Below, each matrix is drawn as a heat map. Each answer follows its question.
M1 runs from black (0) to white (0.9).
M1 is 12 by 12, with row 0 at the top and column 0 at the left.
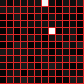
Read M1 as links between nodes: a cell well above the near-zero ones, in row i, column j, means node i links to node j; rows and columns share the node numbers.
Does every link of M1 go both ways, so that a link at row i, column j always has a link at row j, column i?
no
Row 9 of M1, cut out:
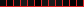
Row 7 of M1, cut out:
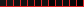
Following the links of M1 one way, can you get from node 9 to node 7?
no
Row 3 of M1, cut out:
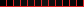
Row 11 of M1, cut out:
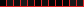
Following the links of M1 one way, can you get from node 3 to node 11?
no
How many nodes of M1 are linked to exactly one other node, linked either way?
4
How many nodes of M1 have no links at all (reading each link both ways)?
8
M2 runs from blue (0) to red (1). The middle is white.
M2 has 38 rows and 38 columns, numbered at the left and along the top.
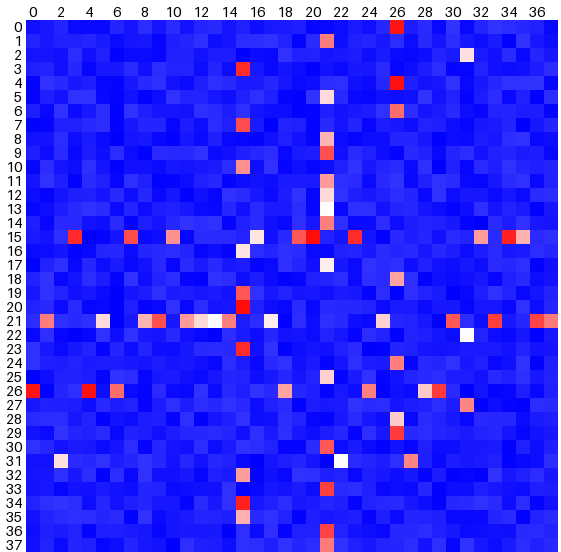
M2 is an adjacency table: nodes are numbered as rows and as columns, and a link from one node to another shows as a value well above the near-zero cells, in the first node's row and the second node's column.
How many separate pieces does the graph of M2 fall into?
4
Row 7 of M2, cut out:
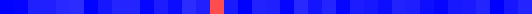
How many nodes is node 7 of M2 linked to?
1
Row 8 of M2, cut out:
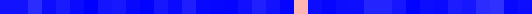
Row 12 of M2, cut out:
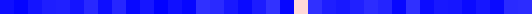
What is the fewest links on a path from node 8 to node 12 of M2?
2
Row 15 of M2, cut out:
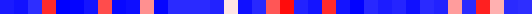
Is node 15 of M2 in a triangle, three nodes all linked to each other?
no
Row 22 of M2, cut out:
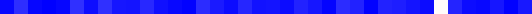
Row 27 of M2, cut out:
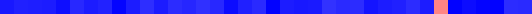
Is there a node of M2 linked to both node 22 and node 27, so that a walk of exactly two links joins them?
yes
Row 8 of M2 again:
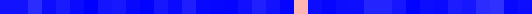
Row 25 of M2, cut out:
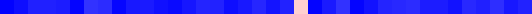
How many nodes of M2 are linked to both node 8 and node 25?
1
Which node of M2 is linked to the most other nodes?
node 21
